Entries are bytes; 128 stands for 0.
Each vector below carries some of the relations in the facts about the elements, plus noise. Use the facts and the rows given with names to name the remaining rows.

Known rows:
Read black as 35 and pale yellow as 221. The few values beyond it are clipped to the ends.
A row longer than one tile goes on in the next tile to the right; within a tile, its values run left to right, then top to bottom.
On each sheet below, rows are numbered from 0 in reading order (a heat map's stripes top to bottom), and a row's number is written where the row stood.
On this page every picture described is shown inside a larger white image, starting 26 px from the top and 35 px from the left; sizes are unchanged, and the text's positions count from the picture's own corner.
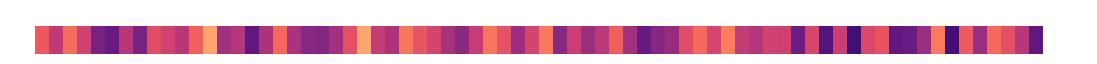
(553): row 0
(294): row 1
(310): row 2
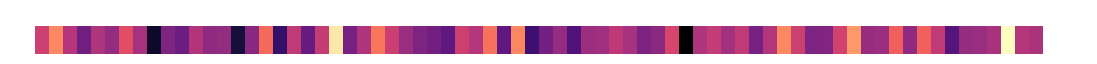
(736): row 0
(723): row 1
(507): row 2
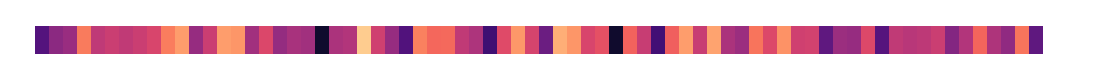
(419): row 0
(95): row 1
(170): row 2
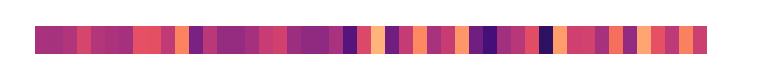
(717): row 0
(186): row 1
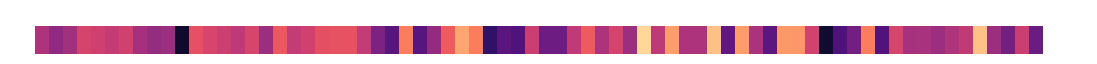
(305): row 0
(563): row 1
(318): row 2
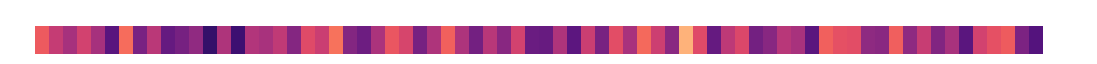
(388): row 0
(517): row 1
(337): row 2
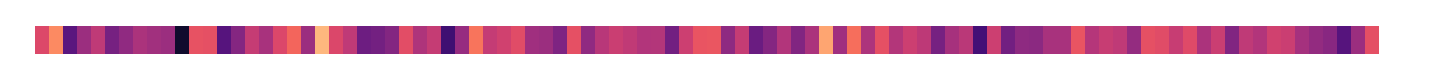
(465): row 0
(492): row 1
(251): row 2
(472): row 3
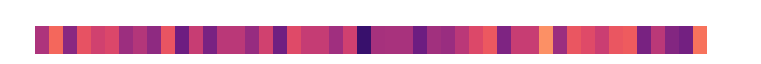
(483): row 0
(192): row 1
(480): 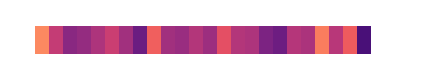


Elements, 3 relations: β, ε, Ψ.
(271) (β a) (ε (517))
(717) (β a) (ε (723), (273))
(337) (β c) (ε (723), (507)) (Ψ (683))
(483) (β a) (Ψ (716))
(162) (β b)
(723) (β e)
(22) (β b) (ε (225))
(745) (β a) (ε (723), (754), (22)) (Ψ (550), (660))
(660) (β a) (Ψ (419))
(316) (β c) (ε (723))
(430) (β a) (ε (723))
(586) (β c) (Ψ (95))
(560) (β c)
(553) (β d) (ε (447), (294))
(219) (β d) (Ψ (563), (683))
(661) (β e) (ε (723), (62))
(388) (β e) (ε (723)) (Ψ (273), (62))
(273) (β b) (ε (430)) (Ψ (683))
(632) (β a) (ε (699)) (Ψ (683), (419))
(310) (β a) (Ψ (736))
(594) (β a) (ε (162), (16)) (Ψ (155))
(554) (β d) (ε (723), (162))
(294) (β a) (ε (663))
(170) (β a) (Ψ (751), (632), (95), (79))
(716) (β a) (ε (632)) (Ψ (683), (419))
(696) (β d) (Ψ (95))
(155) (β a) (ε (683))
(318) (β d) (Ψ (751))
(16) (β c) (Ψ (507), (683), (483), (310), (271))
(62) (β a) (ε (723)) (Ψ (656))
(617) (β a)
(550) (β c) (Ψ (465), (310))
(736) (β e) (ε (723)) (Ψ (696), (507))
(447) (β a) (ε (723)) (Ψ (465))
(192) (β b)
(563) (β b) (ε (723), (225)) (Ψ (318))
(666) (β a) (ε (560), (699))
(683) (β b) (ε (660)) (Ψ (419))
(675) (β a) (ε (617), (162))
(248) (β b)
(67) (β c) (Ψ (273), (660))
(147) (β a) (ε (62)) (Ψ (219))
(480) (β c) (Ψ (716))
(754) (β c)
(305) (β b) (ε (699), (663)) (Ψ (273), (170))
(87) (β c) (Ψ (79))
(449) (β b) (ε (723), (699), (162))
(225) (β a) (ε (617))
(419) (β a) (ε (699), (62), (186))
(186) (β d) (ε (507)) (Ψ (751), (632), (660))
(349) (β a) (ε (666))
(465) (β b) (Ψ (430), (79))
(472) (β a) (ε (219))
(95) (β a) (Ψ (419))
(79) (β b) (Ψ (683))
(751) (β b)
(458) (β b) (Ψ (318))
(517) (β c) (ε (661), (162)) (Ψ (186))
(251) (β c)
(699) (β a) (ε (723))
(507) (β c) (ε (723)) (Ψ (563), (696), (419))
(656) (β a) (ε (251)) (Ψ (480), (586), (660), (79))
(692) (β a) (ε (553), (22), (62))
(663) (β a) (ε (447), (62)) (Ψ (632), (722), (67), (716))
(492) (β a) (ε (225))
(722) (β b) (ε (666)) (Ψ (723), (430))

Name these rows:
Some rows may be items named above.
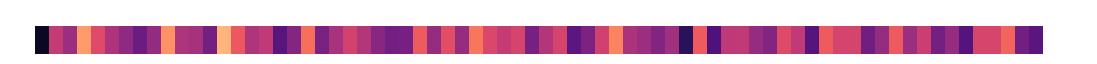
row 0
(716)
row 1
(699)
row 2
(337)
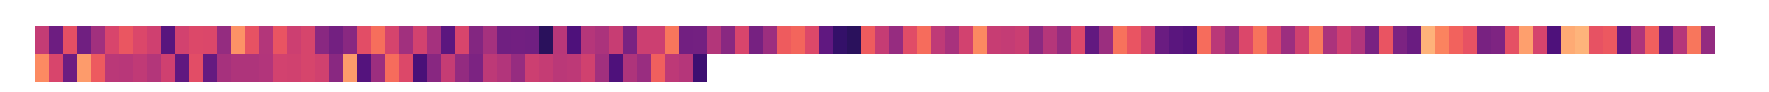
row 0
(751)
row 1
(388)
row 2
(458)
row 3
(458)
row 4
(660)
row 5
(656)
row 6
(16)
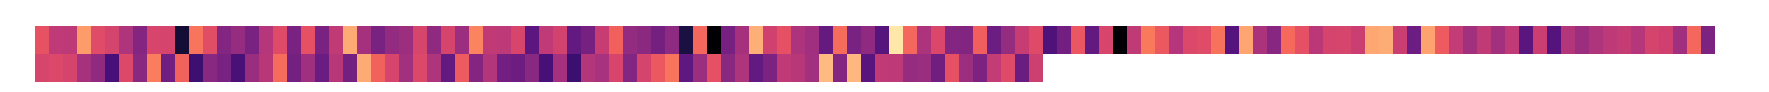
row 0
(663)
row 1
(699)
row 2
(632)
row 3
(22)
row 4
(656)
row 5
(661)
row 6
(388)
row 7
(316)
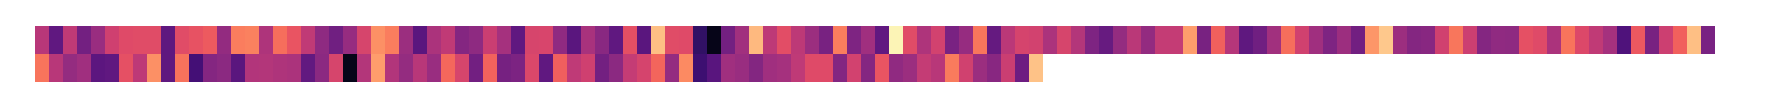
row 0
(751)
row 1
(550)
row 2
(632)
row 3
(554)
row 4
(586)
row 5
(723)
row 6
(67)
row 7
(449)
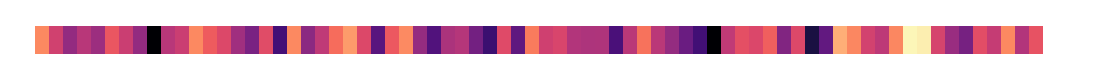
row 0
(696)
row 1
(219)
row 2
(683)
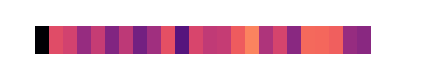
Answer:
(273)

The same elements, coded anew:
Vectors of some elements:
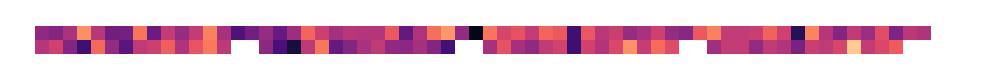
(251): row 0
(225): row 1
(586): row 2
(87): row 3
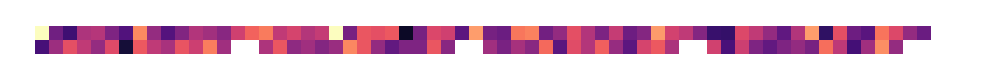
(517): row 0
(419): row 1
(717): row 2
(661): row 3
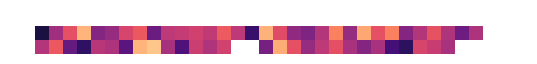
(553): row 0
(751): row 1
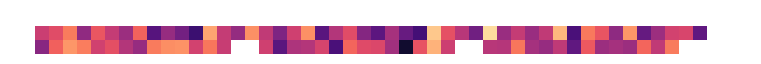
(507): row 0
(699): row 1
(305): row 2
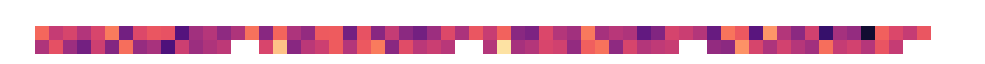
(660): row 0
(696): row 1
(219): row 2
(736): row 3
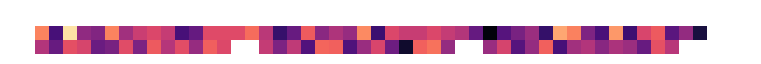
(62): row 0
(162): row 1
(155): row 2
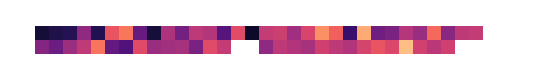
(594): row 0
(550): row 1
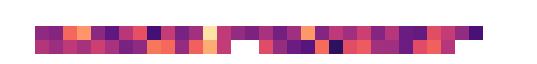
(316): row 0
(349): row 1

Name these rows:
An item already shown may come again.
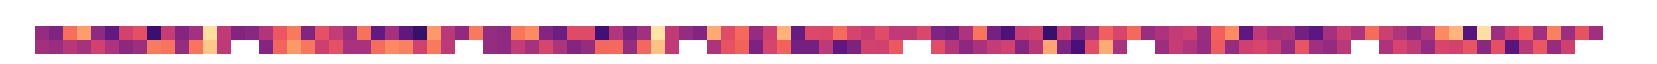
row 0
(316)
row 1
(507)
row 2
(316)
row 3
(273)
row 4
(554)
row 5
(483)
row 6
(465)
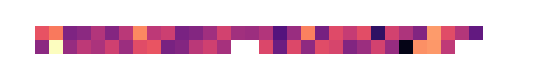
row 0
(318)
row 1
(449)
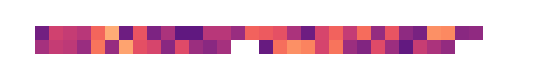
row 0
(310)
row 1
(563)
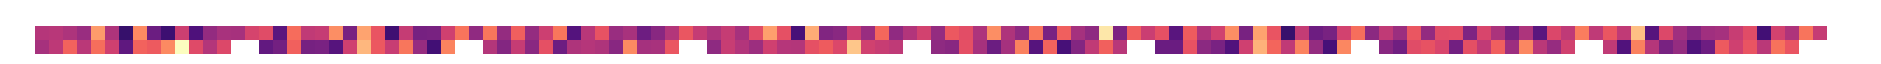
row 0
(16)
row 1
(663)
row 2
(656)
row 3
(550)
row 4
(723)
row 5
(663)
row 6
(745)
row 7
(388)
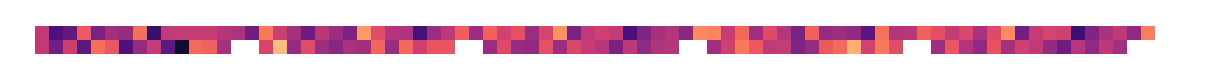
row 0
(162)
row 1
(186)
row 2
(95)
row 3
(337)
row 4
(95)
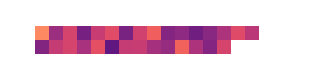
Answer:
(170)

